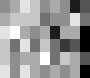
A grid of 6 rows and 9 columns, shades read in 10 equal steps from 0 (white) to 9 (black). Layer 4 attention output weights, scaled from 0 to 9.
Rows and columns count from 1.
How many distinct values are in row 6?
4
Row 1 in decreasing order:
8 6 4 4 4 3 3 2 1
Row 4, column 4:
5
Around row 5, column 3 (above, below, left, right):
1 1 4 3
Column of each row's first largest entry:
8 5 9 9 9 9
